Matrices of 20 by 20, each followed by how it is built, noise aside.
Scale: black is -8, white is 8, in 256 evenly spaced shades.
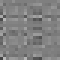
low rank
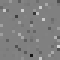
sparse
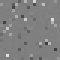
sparse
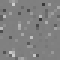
sparse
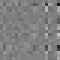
low rank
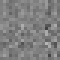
low rank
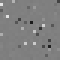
sparse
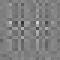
low rank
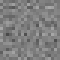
low rank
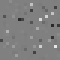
sparse
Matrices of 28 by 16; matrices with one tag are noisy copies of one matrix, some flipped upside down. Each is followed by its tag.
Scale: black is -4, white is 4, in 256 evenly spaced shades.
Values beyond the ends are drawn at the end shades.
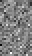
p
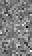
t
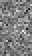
t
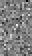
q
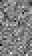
p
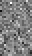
p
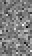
t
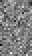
p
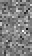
t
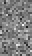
t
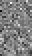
p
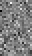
p
